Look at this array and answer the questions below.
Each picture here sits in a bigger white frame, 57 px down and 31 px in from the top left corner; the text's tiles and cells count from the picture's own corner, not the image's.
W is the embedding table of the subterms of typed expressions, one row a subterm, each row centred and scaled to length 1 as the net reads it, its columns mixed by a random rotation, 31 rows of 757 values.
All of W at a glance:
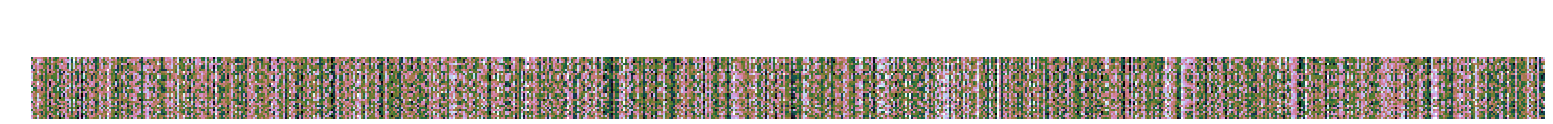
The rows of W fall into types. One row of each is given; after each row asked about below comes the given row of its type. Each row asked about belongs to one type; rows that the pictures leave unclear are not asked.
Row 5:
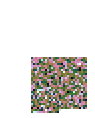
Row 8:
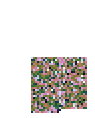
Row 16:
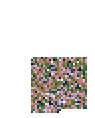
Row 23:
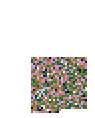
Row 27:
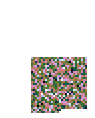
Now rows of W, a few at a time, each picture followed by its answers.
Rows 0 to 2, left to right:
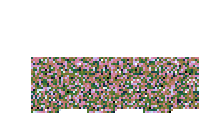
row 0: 5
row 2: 8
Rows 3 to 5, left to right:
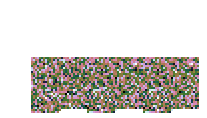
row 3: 27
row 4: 5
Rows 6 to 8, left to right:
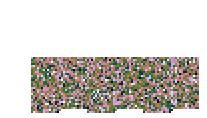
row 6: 16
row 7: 23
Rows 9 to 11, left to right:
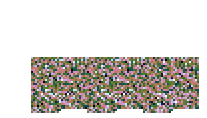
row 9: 27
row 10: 27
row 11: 16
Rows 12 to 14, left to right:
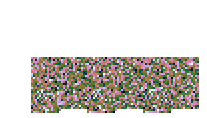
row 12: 23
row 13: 23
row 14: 5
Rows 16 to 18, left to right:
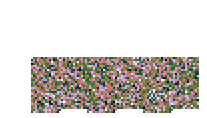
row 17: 5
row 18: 23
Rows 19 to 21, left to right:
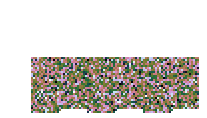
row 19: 23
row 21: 8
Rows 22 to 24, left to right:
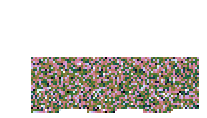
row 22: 5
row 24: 27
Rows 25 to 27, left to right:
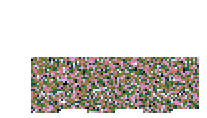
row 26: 5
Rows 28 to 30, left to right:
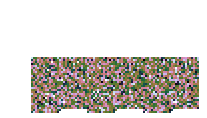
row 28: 16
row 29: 23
